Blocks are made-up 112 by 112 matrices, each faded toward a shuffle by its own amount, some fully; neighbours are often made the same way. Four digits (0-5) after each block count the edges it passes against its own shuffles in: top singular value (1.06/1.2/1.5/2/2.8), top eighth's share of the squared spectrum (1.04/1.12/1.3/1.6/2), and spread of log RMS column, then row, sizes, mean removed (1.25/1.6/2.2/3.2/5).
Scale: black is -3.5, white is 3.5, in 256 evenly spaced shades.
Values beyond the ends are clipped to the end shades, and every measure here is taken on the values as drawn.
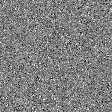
0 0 0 0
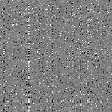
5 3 2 1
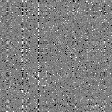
5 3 2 1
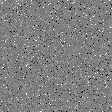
0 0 0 0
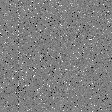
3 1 0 0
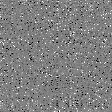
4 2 1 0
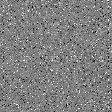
3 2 1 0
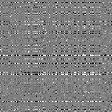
5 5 3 4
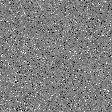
0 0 0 0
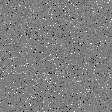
2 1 0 0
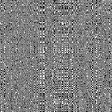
5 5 4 3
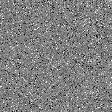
3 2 1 0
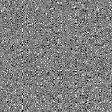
4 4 3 1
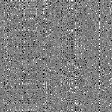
4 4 3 1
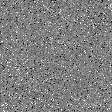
1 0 0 0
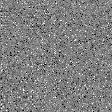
3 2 1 0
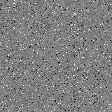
2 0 0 0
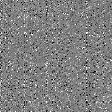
4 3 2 1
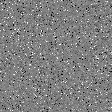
1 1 0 0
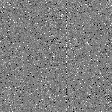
3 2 1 0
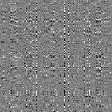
5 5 4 3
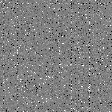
3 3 2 0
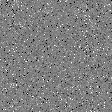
2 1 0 0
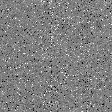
3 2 1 1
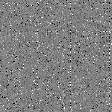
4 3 2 1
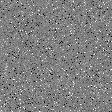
0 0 0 0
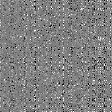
4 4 3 2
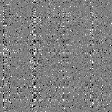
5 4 3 2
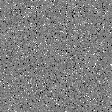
3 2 1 0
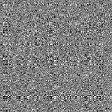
5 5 3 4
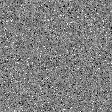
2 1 0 0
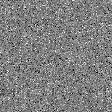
3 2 0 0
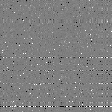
5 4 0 2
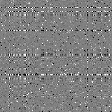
5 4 3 3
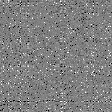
4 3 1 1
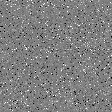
3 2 0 0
